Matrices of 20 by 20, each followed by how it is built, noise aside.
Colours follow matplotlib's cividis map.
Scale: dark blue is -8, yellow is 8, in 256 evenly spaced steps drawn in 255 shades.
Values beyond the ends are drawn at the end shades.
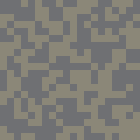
noise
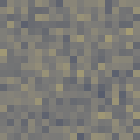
noise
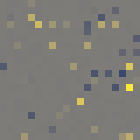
sparse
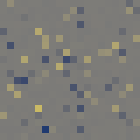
sparse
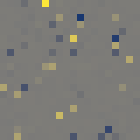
sparse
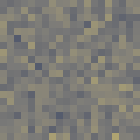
noise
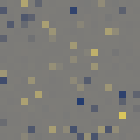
sparse
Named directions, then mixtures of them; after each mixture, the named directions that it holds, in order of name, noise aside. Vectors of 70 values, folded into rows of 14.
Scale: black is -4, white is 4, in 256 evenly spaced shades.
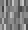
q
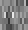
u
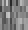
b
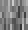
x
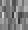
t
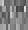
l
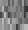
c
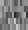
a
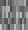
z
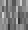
q, t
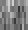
x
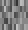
a, b, q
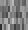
z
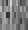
b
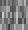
t, z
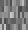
q, z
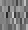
a, u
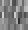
t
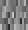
a, u, z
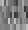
a, b, c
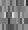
u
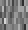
q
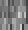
x
